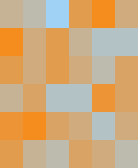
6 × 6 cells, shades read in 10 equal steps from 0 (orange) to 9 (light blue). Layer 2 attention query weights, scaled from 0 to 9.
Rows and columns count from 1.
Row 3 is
2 4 2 4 6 3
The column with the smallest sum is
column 1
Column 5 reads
0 7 6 1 7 4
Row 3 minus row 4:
-3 1 -5 -3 5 0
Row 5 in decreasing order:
7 4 4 3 1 0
